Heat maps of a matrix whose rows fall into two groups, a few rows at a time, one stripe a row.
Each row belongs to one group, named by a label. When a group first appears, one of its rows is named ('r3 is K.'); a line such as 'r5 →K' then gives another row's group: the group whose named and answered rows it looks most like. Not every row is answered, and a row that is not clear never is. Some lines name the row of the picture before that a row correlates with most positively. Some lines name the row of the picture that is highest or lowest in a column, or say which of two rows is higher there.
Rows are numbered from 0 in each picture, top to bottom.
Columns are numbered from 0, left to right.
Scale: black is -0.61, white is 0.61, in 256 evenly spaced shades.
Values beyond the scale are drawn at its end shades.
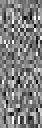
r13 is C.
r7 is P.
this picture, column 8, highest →26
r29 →P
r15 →P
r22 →C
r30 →P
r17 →P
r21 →P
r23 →P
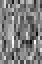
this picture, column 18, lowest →8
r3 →C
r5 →P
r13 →C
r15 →P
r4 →P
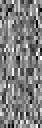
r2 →C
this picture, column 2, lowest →14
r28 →P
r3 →P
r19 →C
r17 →P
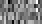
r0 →C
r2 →C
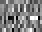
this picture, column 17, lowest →7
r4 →C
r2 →P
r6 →P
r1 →P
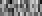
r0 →C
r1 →P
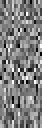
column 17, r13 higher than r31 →No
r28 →C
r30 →P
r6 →P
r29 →C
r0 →P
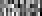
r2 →C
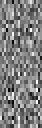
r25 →C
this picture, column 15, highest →7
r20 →C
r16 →P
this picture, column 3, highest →6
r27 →P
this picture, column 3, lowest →7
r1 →P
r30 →P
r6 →P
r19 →C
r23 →P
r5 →C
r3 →P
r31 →C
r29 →C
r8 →P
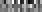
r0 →P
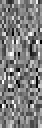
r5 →C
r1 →P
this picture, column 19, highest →13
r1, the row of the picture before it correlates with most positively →0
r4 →P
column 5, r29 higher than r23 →No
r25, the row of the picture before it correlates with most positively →0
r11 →P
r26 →C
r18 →C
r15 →C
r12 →P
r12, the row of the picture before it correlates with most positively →0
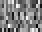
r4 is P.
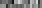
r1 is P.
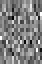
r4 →C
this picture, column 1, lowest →10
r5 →P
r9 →P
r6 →C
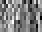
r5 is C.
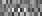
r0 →C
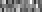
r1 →C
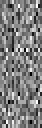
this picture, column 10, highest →12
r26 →P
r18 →P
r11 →C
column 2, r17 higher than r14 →Yes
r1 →C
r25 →C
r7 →C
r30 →P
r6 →P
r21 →C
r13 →P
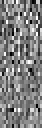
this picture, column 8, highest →0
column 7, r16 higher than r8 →No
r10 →C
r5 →P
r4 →C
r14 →P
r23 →C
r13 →C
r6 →C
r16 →P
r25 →P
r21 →C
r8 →C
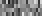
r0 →C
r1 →C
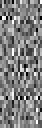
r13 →P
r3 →C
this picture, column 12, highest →24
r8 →P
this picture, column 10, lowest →24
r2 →C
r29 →P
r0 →C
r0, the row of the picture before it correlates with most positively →1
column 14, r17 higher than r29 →Yes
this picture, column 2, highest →4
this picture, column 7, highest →4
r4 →C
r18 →P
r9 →C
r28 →C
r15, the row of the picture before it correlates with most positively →2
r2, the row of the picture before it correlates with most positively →1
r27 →C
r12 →P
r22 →P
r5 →P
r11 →C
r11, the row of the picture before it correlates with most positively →0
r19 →P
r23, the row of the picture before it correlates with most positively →2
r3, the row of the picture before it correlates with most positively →0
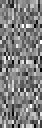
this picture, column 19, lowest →1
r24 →C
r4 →P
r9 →C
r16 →C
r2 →P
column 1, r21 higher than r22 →No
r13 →C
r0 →C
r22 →P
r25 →P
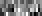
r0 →P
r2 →C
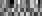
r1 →C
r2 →P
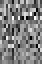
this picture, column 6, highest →4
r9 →P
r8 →C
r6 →C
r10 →C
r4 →P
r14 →C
